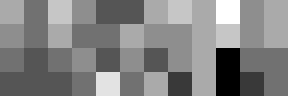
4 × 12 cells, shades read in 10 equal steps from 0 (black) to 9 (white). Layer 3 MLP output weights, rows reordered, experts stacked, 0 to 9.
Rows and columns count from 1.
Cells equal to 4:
11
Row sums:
67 63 46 45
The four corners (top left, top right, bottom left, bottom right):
6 6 3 4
